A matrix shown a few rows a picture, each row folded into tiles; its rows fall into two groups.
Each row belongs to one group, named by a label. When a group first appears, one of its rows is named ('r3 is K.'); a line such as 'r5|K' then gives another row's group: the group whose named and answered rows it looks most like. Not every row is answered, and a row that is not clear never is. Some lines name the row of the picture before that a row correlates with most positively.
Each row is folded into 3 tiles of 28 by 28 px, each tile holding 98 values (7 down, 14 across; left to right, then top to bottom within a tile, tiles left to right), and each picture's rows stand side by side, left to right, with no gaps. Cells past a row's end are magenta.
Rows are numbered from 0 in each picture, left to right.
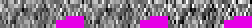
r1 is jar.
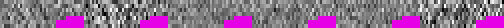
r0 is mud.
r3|jar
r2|mud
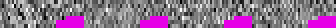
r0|mud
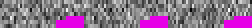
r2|jar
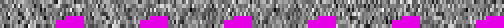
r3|jar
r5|mud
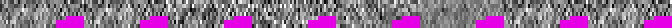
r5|jar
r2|jar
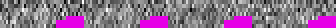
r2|jar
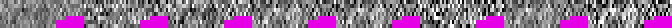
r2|jar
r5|mud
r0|jar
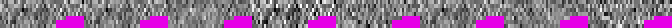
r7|mud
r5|jar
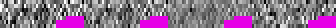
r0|jar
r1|jar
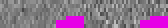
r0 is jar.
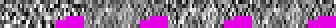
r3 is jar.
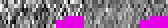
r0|jar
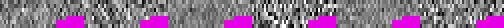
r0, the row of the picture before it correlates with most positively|1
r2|jar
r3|mud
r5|mud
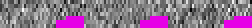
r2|jar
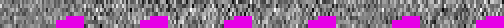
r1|mud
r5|jar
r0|mud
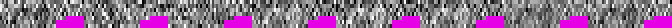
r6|jar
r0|jar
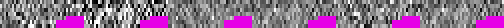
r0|mud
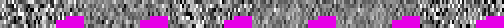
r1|mud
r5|mud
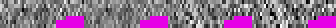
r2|mud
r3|mud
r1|jar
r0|jar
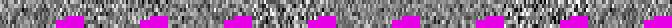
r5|mud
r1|mud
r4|mud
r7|jar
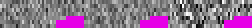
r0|mud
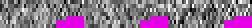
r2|jar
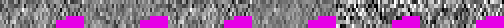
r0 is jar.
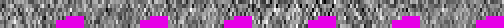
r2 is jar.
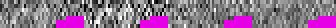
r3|jar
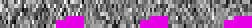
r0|jar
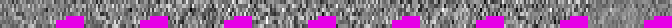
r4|mud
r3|mud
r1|mud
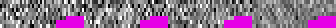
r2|mud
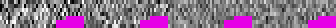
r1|mud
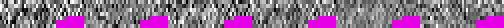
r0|jar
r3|jar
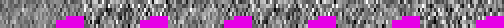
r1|jar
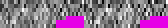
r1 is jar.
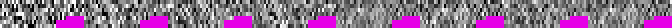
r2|mud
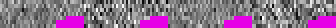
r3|mud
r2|mud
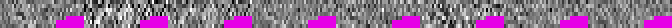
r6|mud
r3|mud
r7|mud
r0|mud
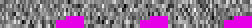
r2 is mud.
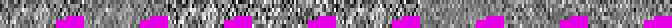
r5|mud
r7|mud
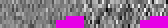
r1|jar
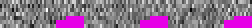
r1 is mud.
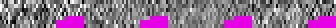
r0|jar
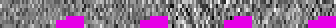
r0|mud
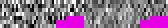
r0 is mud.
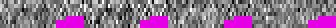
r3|mud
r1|jar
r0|jar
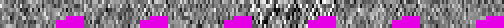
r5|mud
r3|jar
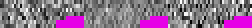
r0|mud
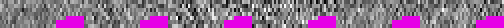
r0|jar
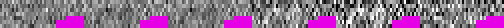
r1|jar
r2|jar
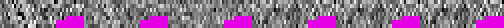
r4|jar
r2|mud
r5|jar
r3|jar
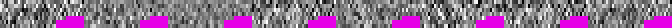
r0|jar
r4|mud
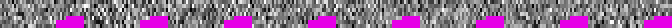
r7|mud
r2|jar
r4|mud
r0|mud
